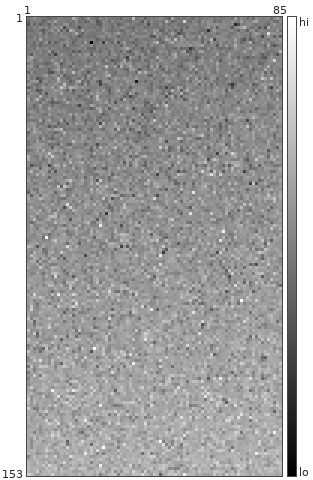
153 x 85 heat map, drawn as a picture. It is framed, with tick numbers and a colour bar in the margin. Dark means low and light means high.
Grain: fine. Stripes: none. Slope: up to the bottom. Odd rows or columns: none. Average level on the scale: 60%.
